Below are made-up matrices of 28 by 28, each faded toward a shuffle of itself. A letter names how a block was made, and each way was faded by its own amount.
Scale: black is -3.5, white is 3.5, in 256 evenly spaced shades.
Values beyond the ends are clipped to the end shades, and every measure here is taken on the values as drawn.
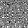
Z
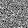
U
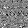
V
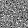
U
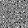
Z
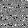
V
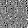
Z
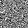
U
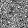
U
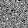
U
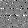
V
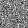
U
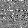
V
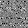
V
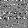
V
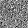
U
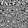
V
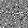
Z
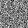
U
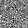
U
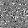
V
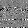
V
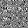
Z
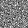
U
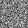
U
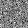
U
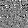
V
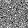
U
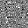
Z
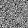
U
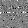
V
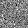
U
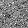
U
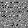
V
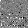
V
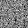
U
